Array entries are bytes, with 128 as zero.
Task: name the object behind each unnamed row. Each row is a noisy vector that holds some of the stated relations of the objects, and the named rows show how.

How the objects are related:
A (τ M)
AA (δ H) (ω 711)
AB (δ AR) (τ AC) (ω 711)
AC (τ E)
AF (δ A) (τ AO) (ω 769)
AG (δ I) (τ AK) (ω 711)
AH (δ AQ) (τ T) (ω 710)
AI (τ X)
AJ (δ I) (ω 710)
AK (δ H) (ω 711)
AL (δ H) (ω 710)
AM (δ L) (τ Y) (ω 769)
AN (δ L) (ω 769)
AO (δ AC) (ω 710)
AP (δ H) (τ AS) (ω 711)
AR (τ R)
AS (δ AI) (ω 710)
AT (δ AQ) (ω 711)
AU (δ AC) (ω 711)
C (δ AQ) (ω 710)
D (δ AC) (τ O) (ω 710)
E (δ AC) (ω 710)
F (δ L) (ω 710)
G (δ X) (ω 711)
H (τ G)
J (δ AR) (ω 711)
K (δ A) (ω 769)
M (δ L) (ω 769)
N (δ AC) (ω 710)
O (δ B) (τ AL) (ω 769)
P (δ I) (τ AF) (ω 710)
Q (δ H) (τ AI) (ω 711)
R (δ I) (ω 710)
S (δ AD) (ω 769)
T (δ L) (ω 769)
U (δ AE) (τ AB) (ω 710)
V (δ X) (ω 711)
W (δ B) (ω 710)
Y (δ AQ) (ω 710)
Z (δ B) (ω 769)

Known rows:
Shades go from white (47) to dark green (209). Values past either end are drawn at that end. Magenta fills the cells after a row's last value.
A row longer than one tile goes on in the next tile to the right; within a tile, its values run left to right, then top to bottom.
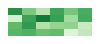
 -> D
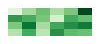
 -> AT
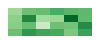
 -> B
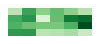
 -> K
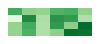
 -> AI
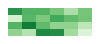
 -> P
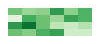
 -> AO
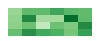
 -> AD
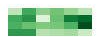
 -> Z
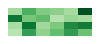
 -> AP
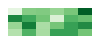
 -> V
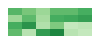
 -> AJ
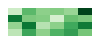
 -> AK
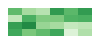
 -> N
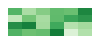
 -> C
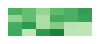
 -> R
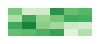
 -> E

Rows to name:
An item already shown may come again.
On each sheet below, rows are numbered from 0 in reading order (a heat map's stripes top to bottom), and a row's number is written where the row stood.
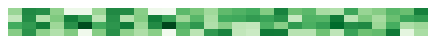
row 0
AF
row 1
AF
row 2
AJ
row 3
AM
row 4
Y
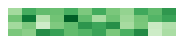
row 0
I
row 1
AS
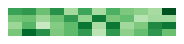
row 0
H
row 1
AP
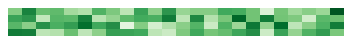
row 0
AM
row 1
AL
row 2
X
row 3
AA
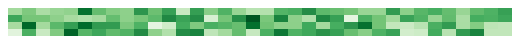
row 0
Q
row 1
F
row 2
AN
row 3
L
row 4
AO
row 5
R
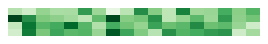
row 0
AB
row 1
AC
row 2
U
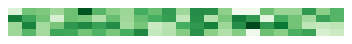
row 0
G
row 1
W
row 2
AF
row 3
AO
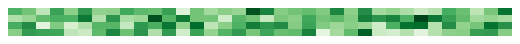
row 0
AL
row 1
AQ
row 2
AA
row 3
AH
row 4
O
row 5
AG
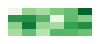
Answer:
AU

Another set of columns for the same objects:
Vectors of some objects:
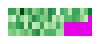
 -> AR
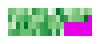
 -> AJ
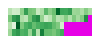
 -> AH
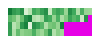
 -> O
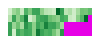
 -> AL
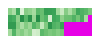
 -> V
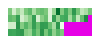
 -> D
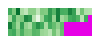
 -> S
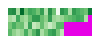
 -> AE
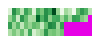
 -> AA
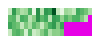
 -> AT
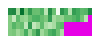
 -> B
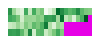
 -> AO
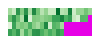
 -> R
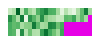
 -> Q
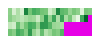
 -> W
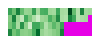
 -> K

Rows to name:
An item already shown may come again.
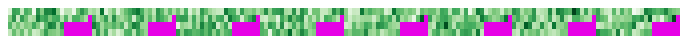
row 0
AA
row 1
AG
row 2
E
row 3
H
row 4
W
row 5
F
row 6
AM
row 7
AO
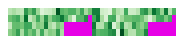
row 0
Y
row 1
AF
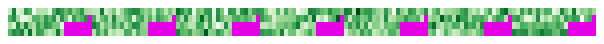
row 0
P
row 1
AG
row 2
AC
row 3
AO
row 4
L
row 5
AK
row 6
U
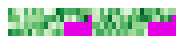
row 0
AO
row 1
AS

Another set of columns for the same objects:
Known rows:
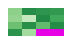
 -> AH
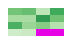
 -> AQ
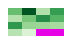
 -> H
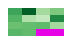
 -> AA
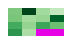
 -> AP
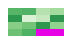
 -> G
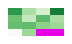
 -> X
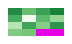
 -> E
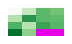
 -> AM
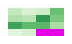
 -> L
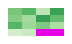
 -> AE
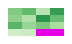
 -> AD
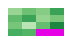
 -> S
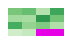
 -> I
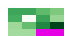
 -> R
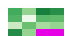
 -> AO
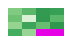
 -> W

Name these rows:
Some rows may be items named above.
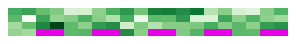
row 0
R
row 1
AN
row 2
AL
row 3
AK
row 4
AN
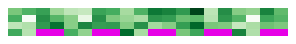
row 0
AS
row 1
F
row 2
P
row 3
Q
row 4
Y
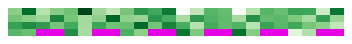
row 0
AG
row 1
AP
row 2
U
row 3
AM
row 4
AM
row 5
AC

